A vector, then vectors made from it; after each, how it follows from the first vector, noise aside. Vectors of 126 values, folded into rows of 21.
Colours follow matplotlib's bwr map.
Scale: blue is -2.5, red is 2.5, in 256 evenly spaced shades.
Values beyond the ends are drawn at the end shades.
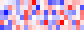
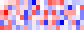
negated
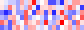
copied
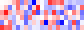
negated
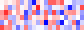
negated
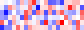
copied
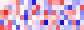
negated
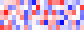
negated
